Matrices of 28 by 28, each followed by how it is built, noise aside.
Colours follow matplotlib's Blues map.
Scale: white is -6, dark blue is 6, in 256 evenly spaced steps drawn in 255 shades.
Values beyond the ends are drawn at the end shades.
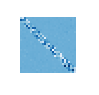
banded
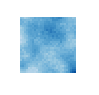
smooth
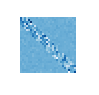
banded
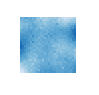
smooth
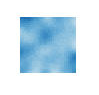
smooth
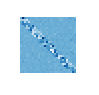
banded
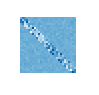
banded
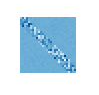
banded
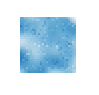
smooth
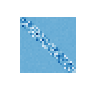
banded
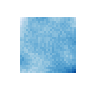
smooth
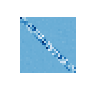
banded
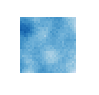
smooth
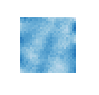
smooth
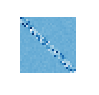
banded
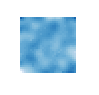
smooth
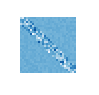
banded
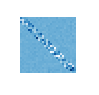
banded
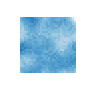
smooth
